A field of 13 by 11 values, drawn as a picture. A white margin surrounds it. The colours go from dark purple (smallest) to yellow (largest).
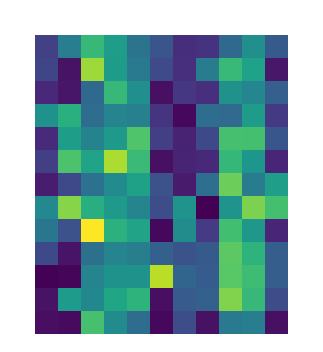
No overall slope runs across the table. The middle left is the ninth with the highest average. Stripes running up and down repeat 2 times from left to right. The top middle is the calmest part.
